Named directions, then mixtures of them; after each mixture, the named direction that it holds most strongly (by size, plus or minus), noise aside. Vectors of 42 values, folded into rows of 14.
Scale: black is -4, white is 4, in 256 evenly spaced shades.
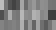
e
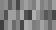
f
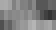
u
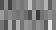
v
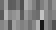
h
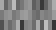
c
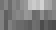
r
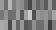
v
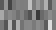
v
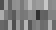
v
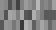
f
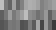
c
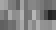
u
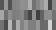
v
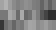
u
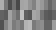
f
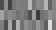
v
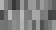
e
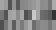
f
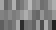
c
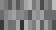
f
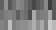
r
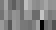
h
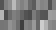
e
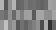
v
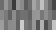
c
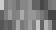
c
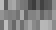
r
